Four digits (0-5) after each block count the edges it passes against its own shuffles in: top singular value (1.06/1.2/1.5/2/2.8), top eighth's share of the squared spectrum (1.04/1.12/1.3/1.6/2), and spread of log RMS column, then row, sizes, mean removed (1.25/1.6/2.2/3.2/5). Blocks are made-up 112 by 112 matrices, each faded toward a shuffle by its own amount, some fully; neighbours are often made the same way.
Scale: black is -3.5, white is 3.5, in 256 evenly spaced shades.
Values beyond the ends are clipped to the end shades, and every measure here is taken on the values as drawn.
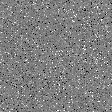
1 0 0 0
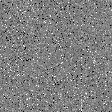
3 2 1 0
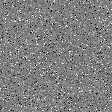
0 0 0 0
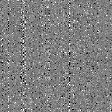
4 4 3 1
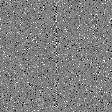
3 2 1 0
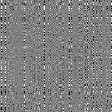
5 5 4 2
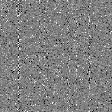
4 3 2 0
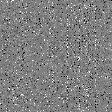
3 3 2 0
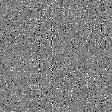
3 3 2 1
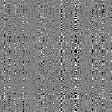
5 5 4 2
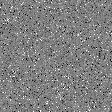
0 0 0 0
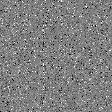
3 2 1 0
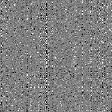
4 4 3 1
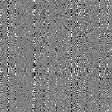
5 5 4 2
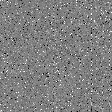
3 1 1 0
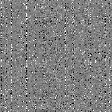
4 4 3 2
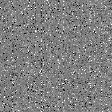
3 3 2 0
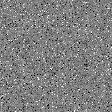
3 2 1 0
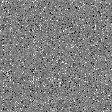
3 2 2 0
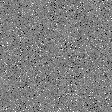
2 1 0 0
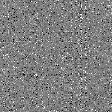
3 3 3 1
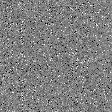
1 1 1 0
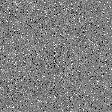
1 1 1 0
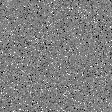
0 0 0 0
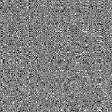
5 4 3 3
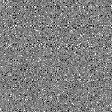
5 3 2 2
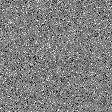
0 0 0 0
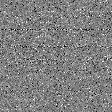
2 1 0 2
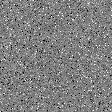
0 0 0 0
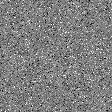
0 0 0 0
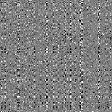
5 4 4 2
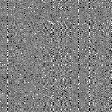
5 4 3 2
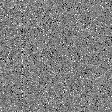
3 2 1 0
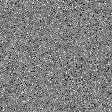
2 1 0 0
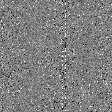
2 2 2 0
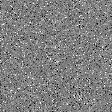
1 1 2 0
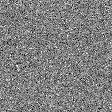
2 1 0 0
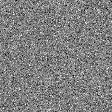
3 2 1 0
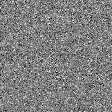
3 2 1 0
